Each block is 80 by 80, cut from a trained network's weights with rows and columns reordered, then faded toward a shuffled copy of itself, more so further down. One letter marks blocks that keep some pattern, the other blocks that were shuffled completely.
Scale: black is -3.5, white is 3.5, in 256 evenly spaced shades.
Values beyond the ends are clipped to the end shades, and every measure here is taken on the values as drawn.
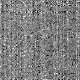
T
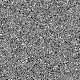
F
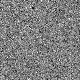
F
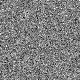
F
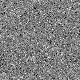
F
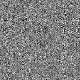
T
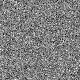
F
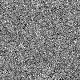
F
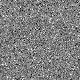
F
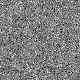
F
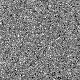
F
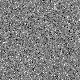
F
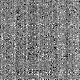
T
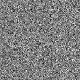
T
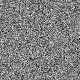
F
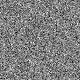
F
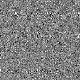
T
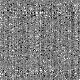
T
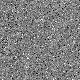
F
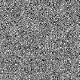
T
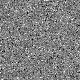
F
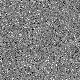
F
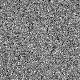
F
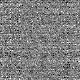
T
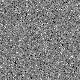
F
